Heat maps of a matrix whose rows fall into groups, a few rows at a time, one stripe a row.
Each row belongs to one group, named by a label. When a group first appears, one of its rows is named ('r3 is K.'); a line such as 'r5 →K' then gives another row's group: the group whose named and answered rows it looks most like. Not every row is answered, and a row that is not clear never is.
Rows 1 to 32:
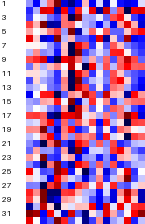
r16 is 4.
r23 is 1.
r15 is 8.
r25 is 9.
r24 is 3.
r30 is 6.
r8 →4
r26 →9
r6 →9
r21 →3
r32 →9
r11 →4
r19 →1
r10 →8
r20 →6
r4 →1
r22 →4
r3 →4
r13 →4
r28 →1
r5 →8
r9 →1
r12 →4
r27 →3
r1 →3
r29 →1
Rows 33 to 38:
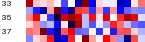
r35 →1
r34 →3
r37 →1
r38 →6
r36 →4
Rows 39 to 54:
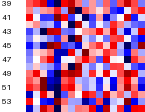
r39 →1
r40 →8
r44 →4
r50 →1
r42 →4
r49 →1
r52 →6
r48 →4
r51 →1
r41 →9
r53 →9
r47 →6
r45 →3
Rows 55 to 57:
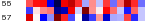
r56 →6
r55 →1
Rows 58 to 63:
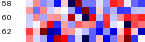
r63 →9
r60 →8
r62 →1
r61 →6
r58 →4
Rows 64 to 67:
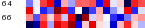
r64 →6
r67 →8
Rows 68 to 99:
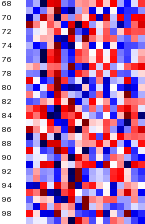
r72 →8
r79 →9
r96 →6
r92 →4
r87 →6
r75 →3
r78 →3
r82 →8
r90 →4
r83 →1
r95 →1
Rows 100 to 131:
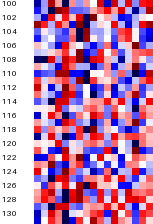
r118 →8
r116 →6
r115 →6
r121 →9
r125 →3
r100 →6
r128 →1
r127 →1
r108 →8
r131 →6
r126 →8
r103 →8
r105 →4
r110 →3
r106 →9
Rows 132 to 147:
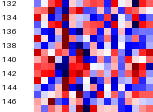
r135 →6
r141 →1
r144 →3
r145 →8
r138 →3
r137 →9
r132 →6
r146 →1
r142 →1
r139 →8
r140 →1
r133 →1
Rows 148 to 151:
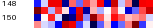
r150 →6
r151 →9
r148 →6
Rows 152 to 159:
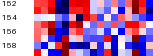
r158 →3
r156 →1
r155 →1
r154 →4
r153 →1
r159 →9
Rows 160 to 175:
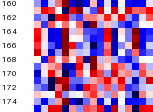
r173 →6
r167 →9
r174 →3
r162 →3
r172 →3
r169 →6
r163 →8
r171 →3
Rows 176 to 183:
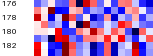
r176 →4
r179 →4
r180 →6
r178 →9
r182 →9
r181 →3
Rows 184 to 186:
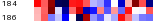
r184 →1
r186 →4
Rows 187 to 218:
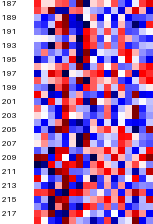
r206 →4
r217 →1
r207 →4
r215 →3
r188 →1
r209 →8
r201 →8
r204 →3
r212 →9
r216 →3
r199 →3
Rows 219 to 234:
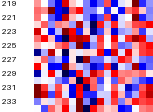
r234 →8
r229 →6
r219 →9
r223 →9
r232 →8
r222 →8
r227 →4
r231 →8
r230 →4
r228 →9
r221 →9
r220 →1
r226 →6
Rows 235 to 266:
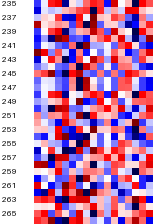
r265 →8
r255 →4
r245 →1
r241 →4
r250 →3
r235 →6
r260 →4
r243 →6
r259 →6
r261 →9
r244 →4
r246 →4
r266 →1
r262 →8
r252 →9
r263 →1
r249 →8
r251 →8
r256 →6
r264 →6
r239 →6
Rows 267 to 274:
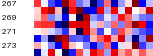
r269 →4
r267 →9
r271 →4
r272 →3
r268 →1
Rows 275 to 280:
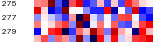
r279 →6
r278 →8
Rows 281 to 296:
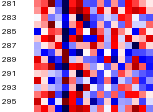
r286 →1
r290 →1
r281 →1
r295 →9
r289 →9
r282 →1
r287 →6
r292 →9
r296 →1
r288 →3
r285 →6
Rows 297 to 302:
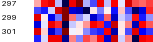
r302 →6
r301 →9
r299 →9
